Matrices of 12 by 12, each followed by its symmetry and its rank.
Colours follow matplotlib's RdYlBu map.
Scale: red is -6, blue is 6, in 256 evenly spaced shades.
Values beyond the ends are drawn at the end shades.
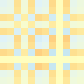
symmetric, rank one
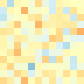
neither, full rank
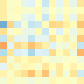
neither, rank two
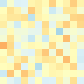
neither, full rank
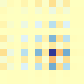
symmetric, rank one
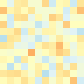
neither, full rank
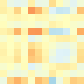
neither, rank two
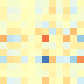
neither, rank two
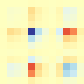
symmetric, rank one
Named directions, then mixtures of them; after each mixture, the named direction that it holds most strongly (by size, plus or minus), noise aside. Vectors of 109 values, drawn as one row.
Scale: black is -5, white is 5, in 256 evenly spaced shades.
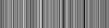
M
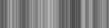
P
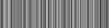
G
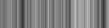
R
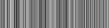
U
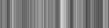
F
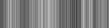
P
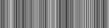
U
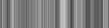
F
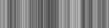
P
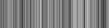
R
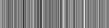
M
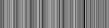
M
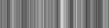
F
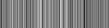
M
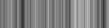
R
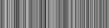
U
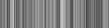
F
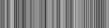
U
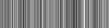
M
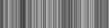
G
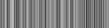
U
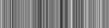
F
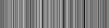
M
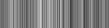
M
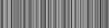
G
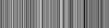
M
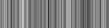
R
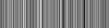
M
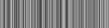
M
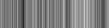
R
